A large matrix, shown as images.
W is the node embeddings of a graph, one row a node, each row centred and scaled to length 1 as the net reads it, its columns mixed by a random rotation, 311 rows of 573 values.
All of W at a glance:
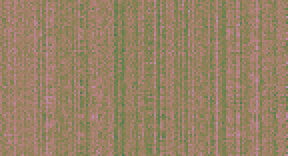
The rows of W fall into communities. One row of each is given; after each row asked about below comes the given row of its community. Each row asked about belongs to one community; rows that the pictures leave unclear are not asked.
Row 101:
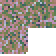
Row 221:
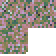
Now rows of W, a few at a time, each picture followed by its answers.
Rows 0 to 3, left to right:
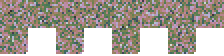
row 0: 101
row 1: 101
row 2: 221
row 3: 221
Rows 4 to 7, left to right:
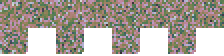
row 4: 101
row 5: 221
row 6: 101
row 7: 101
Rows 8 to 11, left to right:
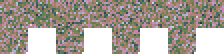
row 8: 101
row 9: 221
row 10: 101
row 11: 221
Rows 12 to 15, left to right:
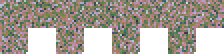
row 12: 101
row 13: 101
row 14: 221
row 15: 221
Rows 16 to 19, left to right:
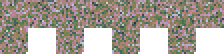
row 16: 221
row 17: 101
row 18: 221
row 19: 221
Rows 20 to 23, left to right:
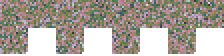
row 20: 101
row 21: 101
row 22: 101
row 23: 101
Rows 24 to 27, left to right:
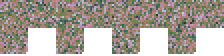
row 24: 101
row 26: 221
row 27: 221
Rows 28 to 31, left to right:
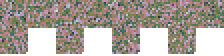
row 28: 221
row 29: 101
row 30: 221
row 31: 101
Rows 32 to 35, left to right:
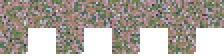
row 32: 101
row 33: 101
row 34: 221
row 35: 101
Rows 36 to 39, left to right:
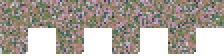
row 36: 101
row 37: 221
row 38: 221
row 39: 221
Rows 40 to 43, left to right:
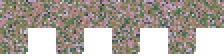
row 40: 221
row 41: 221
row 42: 221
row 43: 101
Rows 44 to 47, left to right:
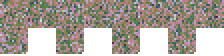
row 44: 101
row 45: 221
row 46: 221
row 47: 221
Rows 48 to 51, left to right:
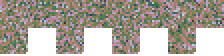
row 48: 101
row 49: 101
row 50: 101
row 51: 221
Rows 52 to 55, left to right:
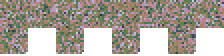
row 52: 221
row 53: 221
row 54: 221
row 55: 221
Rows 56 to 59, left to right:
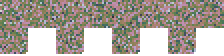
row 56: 101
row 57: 101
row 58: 221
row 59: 101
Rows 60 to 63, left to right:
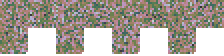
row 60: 221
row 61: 101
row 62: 101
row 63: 101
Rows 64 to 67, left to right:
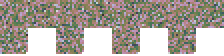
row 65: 101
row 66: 101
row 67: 101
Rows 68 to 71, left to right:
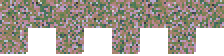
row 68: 101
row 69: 101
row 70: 101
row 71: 101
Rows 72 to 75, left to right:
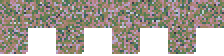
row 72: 101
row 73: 221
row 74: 101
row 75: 221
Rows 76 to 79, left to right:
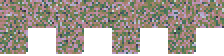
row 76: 221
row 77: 101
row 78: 101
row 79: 221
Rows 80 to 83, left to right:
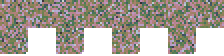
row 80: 221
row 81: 221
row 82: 221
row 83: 101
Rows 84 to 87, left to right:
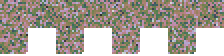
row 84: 101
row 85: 221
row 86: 101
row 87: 221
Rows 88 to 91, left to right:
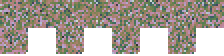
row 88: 101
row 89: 101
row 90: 101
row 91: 101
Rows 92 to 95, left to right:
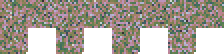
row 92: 221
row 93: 221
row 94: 101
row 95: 221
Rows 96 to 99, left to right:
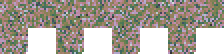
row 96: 101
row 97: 221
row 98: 221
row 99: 221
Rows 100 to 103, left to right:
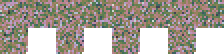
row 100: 101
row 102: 101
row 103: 101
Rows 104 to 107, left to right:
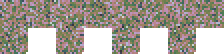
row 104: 221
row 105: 221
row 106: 221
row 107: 221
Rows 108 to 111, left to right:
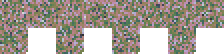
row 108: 221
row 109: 221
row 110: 221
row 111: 101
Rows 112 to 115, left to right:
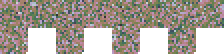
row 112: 101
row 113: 221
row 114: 101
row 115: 221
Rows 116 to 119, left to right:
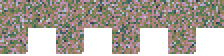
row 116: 101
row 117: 221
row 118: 221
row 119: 101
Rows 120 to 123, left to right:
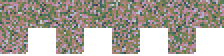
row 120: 101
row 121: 101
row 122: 221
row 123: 221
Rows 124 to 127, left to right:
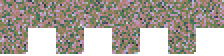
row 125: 101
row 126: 101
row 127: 221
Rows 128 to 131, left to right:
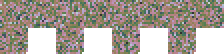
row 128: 101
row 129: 221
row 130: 221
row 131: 101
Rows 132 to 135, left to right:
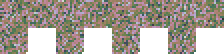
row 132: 221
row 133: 221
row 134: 101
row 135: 221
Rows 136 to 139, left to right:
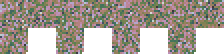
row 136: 101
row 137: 101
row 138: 101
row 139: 221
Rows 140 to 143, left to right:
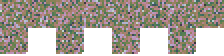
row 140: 101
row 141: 221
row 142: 101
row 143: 101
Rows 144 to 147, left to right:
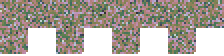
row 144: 101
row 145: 221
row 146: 101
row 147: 101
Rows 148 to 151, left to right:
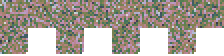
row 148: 221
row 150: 221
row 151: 101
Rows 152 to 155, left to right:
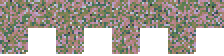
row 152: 221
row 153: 101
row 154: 101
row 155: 221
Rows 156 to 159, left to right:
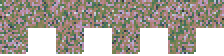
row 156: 221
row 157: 101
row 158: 221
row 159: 221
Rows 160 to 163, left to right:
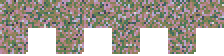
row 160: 101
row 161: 221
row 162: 221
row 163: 221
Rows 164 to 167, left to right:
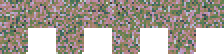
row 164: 221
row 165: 221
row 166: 101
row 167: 101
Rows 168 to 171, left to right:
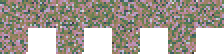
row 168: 101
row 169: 101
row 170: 221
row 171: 221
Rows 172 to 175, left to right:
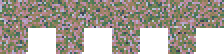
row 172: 101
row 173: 101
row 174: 101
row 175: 101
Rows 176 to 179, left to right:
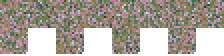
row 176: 101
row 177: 221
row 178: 221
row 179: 101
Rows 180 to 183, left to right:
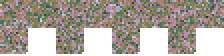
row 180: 101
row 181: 221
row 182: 101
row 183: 221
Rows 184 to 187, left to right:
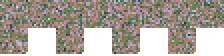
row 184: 221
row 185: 221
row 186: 221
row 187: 101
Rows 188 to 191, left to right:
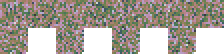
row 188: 101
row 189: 101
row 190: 221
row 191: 101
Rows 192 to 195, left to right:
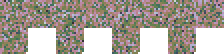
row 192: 221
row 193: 221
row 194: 221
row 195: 221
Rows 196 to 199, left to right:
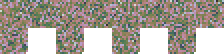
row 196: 101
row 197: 221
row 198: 221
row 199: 221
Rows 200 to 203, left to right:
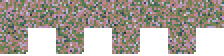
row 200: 221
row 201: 221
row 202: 101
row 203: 101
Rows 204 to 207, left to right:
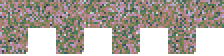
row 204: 221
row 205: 221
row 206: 221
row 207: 221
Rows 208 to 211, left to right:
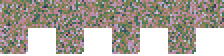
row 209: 221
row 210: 221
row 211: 221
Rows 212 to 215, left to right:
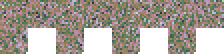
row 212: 221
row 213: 101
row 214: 221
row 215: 221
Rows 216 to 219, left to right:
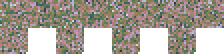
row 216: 101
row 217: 101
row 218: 221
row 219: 221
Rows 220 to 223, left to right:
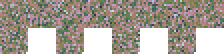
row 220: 101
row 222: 101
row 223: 221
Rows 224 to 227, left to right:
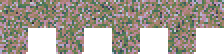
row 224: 101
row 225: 101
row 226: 221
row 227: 221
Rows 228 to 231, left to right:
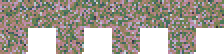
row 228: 101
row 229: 101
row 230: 101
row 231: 101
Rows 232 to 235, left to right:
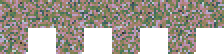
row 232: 101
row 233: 101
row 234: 101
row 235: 101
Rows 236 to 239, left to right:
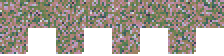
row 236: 101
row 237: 221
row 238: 101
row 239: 101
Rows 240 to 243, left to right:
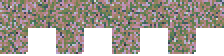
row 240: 101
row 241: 101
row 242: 101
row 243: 221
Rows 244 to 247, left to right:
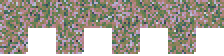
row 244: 101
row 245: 101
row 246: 221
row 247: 221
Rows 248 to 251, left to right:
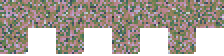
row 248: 221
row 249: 221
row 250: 221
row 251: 101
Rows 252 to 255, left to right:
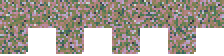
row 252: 221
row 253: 221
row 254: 101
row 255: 221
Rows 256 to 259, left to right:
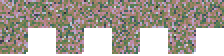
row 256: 221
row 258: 221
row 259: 101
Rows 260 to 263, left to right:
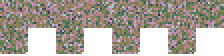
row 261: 221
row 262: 101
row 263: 101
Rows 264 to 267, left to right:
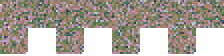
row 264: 101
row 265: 101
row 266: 221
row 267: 101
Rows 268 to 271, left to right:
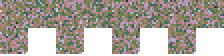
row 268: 101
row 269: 101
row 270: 101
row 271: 101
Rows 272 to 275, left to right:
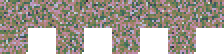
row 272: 221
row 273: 101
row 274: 101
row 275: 101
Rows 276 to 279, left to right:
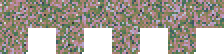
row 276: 101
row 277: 221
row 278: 101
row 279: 221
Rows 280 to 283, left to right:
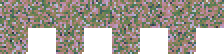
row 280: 101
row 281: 101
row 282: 221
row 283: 101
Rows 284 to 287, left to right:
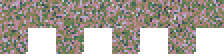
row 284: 101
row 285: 221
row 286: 101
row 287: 221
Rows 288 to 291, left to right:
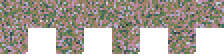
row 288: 101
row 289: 101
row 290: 221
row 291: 221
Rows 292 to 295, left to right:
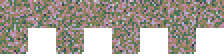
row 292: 221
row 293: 221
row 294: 101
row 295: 101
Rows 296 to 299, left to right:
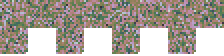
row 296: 221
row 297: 221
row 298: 221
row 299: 101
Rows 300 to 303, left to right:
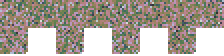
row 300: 101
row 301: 101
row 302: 101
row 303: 221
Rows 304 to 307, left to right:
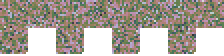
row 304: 221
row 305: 221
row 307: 221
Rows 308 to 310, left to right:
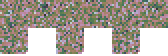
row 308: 221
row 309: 101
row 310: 221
